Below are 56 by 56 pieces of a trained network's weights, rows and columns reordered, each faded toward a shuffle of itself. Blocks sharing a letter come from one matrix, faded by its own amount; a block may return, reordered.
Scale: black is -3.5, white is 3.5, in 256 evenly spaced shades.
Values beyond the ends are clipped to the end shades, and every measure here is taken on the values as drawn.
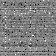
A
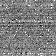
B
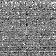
B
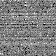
B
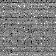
A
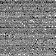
A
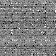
A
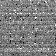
B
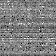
A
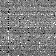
B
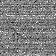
B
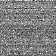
B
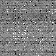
A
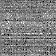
A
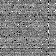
B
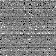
A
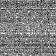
B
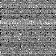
A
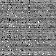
A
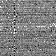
B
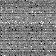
A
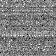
B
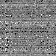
A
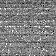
B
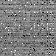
A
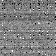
A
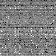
A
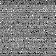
A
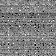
A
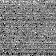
B
